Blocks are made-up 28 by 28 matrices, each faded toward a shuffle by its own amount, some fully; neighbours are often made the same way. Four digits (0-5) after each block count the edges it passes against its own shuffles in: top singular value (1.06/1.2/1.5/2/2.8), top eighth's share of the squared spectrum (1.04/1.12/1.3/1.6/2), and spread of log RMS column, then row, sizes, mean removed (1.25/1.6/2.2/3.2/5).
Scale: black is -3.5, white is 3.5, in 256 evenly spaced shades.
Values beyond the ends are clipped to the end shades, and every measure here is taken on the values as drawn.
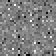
0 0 0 0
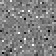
0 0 0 0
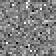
0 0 0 0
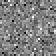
0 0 0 0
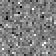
0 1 0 0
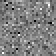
0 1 0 0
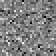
0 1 0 0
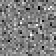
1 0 0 0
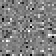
3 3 2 1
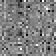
3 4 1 2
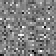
3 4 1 2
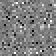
2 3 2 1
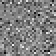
2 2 0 0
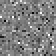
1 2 0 0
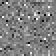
2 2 0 0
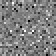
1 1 0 0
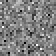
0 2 0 0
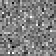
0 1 0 0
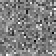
0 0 0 0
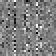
3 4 3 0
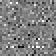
2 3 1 2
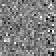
1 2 1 0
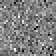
1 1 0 0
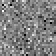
0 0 0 0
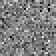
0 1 1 0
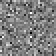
1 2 2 0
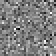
1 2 2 0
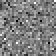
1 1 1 0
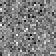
0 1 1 0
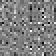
3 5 3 2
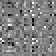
4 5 2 2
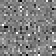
3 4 2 2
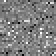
0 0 0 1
